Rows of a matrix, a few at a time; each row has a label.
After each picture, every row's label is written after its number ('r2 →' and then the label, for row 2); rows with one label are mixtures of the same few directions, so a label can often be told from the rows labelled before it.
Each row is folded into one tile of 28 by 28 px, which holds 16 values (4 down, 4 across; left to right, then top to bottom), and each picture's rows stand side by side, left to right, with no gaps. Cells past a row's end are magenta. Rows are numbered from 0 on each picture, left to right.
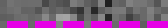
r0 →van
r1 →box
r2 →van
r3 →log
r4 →box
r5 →log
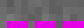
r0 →van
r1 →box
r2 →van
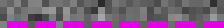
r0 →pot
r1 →van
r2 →pot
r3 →box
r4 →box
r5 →pot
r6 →van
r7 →box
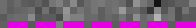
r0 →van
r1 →pot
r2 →pot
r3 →box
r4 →log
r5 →box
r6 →pot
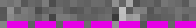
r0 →pot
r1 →log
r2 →van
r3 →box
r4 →pot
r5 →pot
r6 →log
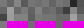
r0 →pot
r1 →pot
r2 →box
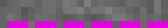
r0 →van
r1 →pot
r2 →van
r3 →van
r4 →van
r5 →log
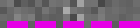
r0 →box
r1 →pot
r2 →log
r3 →box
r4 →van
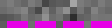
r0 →van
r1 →box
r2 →box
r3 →pot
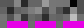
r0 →log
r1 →box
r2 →box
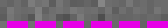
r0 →pot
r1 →pot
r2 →van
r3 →box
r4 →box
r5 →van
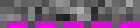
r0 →van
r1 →pot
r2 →van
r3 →pot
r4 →box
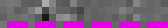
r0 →pot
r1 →box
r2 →van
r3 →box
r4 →log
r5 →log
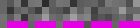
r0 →log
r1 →box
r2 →box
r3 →pot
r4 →log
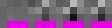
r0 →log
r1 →box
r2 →box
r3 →box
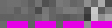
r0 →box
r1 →box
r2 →van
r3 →pot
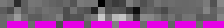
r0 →box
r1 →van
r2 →pot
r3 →box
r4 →van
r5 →van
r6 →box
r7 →log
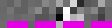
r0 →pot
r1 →box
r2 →pot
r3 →box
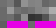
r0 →log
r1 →van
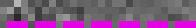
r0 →box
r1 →pot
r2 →van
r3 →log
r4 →box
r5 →van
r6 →van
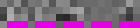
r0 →pot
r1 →pot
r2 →van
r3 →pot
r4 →box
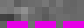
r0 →van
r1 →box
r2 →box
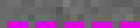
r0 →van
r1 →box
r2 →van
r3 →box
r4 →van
